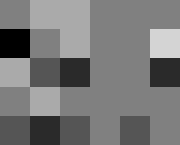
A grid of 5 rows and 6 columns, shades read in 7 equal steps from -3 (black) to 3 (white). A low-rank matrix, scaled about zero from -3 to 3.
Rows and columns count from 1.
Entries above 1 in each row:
0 1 0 0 0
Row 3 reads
1 -1 -2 0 0 -2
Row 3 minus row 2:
4 -1 -3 0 0 -4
